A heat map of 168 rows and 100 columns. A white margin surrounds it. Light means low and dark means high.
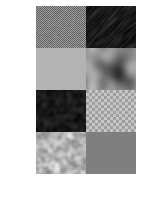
It is made of 4 by 2 panels. Panel 1,1: middling, checkered, strong in contrast. Panel 1,2: very high, slanting up to the right, faint in contrast. Panel 2,1: low, flat. Panel 2,2: middling, smooth, strong in contrast. Panel 3,1: very high, blotchy, faint in contrast. Panel 3,2: low, checkered. Panel 4,1: low, blotchy. Panel 4,2: middling, flat.
